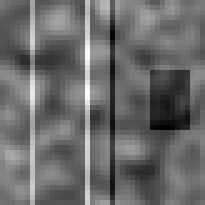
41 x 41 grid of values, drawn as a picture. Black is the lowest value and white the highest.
Ninth with the lowest average: middle right. Odd lines: columns 7, 18 and 23. Odd patch: lower, in the middle right.
